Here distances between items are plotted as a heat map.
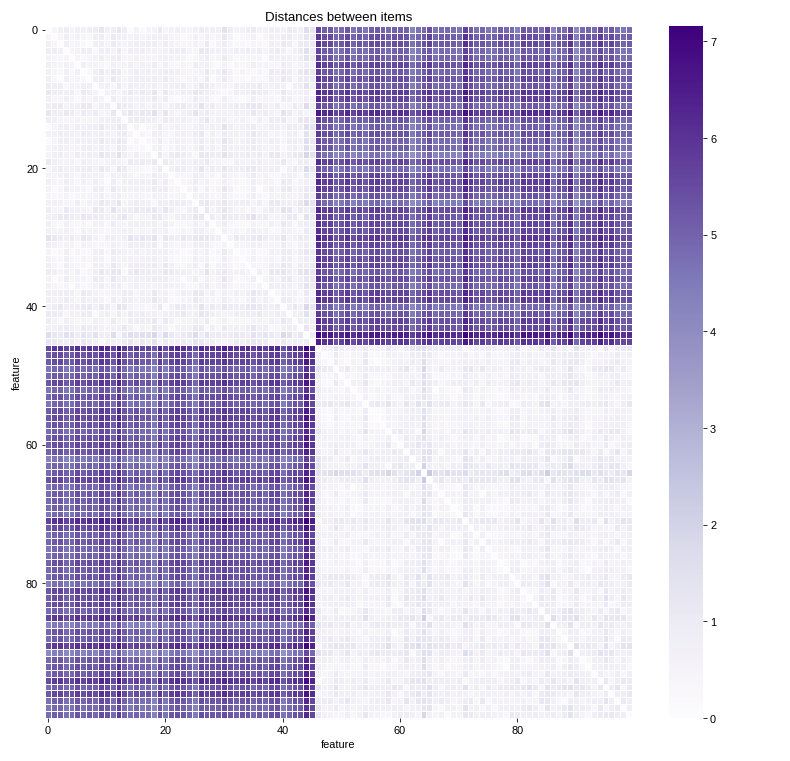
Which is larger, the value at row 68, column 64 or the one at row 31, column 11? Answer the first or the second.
the first
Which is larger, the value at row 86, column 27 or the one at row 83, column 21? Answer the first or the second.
the second
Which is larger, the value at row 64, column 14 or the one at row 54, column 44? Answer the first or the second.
the second
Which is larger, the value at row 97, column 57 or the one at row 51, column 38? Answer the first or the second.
the second
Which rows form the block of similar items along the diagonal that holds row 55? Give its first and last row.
46 to 99
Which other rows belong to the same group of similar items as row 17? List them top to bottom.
0, 1, 2, 3, 4, 5, 6, 7, 8, 9, 10, 11, 12, 13, 14, 15, 16, 18, 19, 20, 21, 22, 23, 24, 25, 26, 27, 28, 29, 30, 31, 32, 33, 34, 35, 36, 37, 38, 39, 40, 41, 42, 43, 44, 45
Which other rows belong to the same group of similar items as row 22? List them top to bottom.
0, 1, 2, 3, 4, 5, 6, 7, 8, 9, 10, 11, 12, 13, 14, 15, 16, 17, 18, 19, 20, 21, 23, 24, 25, 26, 27, 28, 29, 30, 31, 32, 33, 34, 35, 36, 37, 38, 39, 40, 41, 42, 43, 44, 45
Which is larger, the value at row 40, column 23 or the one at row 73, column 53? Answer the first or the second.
the first
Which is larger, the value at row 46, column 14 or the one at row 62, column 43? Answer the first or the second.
the first
